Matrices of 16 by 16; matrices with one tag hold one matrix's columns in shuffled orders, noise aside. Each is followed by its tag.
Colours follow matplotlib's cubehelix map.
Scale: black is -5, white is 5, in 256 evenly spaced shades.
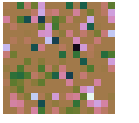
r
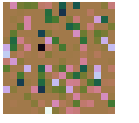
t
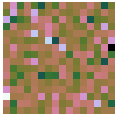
r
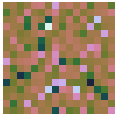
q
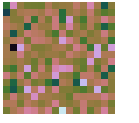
t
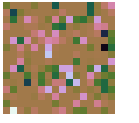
t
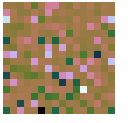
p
